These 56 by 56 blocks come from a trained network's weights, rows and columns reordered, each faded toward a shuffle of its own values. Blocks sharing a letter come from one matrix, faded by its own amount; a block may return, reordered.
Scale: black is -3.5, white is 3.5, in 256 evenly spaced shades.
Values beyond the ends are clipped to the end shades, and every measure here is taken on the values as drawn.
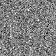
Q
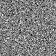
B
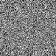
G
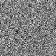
G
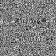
G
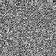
G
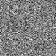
G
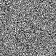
B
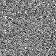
Q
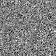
Q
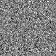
Q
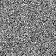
Q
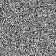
Q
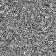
Q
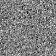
Q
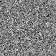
B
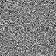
G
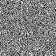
Q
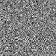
G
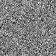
Q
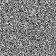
G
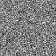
G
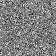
B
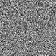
G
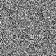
G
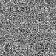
G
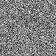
B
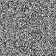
Q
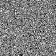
Q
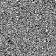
Q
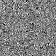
Q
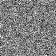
B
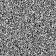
B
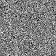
B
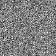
Q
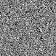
Q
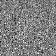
Q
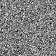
B
